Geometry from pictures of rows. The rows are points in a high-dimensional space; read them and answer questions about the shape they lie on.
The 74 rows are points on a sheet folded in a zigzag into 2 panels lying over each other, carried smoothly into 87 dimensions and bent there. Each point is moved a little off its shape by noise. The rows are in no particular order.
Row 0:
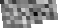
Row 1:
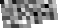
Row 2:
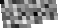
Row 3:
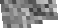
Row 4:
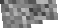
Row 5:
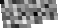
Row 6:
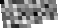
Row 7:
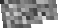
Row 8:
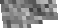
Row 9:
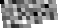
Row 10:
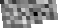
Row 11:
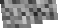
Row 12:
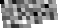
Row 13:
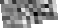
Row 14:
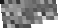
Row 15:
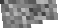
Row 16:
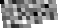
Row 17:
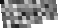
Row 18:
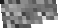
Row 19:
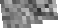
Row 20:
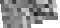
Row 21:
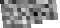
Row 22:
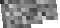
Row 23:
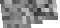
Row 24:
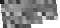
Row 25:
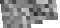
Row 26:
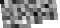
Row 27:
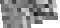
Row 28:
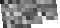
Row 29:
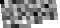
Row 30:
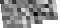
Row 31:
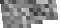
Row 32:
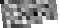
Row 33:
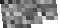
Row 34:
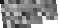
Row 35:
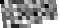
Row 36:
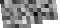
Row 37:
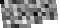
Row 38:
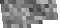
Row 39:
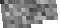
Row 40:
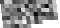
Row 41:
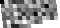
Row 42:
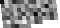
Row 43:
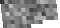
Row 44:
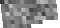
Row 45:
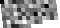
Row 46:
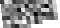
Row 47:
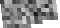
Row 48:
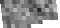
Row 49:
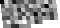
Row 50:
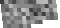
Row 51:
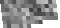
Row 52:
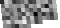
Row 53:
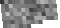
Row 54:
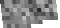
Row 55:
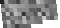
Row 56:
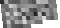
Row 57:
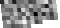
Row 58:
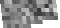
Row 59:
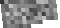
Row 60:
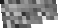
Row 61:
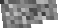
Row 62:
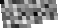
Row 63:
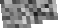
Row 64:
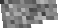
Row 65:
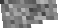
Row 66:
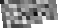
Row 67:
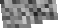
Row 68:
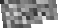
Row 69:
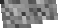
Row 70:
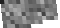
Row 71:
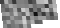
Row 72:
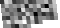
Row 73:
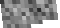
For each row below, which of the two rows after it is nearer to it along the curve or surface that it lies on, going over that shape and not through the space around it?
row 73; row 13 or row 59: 13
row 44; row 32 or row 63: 32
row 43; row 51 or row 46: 51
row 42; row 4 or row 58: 58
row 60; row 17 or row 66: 17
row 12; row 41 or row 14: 41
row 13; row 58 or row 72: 72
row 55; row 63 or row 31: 63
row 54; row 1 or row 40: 40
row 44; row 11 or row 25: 25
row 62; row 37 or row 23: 37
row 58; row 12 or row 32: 12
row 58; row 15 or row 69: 69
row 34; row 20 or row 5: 5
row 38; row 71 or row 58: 71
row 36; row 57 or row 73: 73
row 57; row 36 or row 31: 31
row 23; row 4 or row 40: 40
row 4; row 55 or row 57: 57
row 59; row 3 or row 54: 3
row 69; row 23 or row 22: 23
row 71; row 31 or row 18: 31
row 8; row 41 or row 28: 28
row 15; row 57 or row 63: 57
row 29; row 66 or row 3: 66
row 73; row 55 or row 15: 55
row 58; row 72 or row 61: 72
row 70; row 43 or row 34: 34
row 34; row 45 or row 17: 17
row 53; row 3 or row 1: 3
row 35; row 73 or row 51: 73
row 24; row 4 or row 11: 11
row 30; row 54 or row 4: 4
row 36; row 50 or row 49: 49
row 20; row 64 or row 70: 64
